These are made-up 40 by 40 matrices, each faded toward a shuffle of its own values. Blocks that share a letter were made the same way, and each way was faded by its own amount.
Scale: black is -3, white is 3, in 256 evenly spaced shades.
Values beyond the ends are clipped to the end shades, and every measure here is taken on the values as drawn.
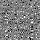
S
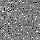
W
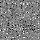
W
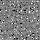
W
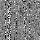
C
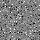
W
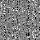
C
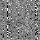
C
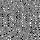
S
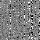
C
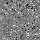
W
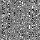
C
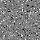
W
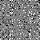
S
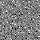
S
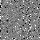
S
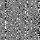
C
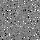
W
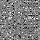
S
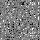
S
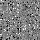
S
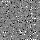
W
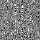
C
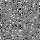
S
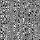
C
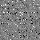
W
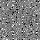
S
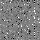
W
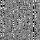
C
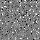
W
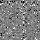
S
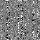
C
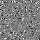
W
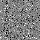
S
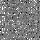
S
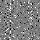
S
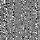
C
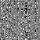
C
